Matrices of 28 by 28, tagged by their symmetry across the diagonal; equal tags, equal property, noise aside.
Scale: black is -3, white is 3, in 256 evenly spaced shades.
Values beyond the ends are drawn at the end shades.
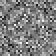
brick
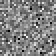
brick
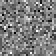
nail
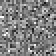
nail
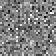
nail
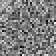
brick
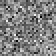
brick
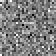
nail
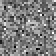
nail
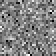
nail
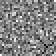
brick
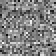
nail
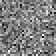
nail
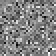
brick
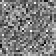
brick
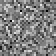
brick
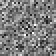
brick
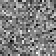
nail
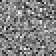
nail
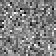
nail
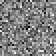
brick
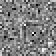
brick
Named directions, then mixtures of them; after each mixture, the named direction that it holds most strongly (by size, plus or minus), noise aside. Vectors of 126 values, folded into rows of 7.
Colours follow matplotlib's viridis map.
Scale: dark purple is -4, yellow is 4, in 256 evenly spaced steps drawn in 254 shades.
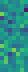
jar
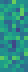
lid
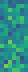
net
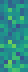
net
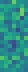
lid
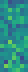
net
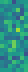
lid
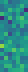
jar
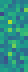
jar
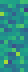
jar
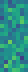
net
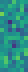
lid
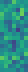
lid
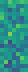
net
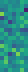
jar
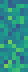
net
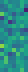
jar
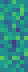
lid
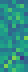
net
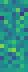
lid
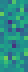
lid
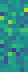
jar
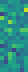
jar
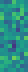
lid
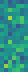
net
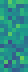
net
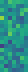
net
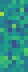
lid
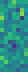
lid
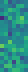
net
